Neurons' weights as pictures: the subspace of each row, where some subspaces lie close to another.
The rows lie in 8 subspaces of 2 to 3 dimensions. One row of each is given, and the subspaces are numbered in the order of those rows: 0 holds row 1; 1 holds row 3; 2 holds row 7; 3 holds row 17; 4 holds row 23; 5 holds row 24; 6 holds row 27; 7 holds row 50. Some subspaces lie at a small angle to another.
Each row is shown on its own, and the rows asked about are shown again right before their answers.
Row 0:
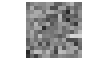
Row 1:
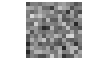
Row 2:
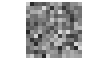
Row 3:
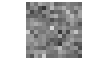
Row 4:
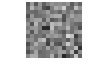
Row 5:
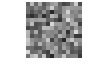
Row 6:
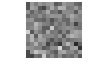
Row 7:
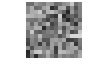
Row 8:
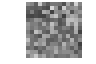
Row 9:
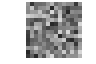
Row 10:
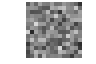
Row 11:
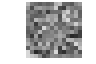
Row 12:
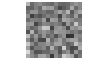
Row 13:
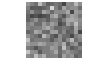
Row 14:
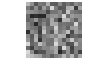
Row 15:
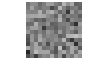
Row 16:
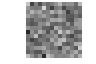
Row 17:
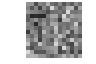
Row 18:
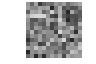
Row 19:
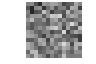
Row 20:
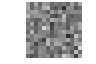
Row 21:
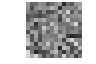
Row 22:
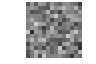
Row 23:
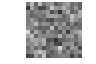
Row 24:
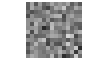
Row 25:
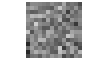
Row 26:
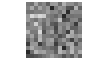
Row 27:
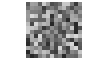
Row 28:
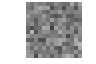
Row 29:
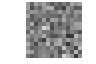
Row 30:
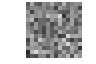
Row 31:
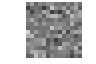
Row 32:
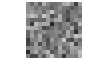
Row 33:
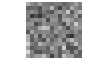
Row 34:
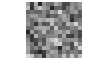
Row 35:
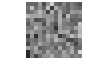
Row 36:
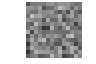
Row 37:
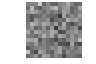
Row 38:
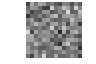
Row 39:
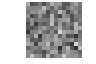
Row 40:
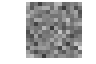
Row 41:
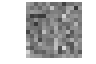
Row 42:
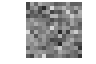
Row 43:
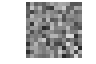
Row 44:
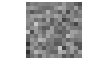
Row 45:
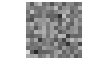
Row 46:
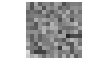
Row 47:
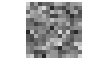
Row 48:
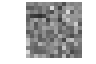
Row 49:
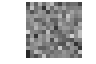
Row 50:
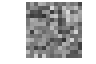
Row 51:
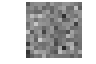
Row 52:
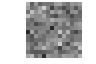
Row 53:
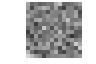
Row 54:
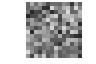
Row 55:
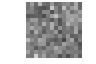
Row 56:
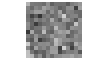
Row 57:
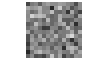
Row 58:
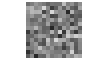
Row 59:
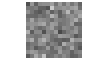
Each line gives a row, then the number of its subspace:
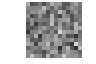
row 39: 6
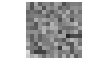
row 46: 4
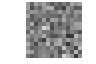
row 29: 5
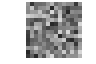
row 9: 6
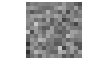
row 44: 7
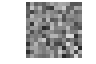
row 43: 5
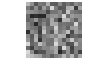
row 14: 3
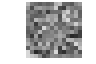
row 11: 2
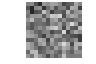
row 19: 4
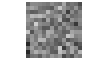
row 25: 7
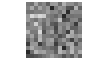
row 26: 3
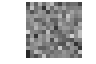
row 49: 6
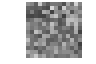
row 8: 5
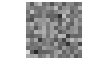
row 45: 4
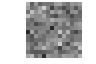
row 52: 1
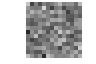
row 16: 6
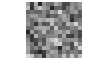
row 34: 4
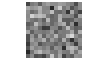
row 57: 0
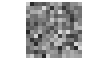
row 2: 6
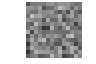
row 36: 0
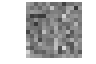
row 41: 3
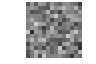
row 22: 7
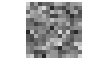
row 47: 1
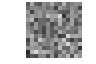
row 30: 4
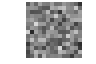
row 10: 7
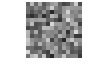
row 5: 6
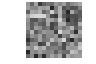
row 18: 7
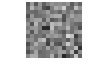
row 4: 5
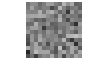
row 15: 1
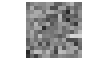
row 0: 2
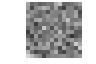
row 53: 2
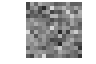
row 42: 1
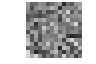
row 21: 1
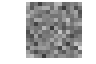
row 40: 2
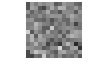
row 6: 1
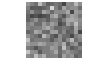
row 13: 5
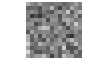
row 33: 0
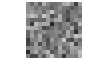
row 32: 6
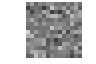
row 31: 4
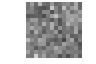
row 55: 0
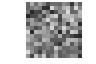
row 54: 2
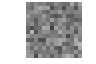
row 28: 0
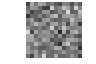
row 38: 2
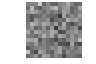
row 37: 4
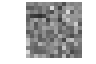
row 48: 7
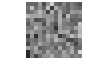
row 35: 6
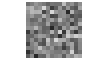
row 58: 4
